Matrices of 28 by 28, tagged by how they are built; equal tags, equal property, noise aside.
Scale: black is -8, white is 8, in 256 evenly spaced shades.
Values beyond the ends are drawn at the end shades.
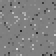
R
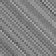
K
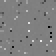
R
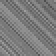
K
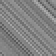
K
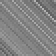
K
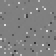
R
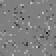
R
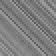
K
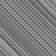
K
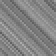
K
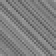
K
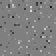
R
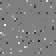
R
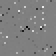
R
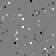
R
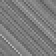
K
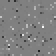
R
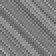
K
